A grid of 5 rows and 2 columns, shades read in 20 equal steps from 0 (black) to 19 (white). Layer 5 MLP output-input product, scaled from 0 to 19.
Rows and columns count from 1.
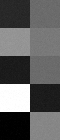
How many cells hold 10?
1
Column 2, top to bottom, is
8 9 8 2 10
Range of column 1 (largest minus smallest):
19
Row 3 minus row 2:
-9 -1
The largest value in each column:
19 10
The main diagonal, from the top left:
3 9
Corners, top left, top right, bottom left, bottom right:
3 8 0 10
